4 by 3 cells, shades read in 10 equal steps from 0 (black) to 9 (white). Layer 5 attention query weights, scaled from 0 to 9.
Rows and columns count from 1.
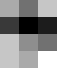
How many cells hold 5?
1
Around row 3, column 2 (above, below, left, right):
0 6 7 4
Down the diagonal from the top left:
6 0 4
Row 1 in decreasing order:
7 6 4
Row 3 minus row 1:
1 1 -3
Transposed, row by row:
6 2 7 7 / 4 0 5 6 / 7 1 4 9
